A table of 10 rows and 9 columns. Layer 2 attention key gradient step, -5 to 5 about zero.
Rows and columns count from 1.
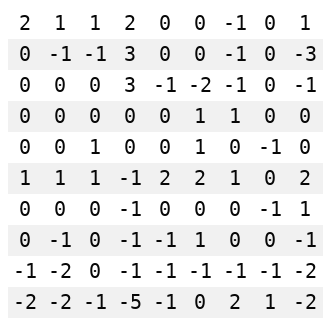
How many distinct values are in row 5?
3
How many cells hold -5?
1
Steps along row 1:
down same up down same down up up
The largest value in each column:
2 1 1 3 2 2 2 1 2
